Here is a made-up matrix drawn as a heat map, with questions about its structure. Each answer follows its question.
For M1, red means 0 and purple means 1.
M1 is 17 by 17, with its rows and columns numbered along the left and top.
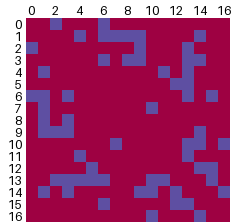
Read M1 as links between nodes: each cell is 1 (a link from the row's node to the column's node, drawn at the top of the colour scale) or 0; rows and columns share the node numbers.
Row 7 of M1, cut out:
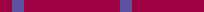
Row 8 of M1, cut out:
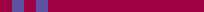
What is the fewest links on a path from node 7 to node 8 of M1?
2
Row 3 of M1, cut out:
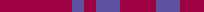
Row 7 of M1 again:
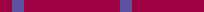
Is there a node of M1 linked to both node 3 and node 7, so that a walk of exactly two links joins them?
no
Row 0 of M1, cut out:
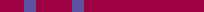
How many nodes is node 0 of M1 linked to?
2
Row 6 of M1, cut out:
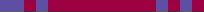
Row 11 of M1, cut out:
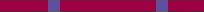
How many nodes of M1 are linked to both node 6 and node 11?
1
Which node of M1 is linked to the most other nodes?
node 13
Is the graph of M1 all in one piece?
yes
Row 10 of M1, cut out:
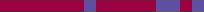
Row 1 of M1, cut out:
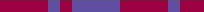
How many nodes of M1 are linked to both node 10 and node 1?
2
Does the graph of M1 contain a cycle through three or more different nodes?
yes
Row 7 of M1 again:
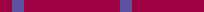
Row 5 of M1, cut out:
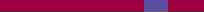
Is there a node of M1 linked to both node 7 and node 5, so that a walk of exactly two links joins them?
no
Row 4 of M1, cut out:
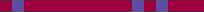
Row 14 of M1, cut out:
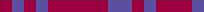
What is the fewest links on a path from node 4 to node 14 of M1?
2
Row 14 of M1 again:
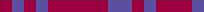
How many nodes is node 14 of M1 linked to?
6
